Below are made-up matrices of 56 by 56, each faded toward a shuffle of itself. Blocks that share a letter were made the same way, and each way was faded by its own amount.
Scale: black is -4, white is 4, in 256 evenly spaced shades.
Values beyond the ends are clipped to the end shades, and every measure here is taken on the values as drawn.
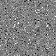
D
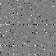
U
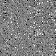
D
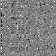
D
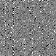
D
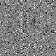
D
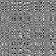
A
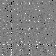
U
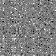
D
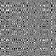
A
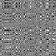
A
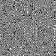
D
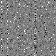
D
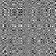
A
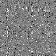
D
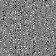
D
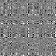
A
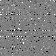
U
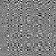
A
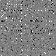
U
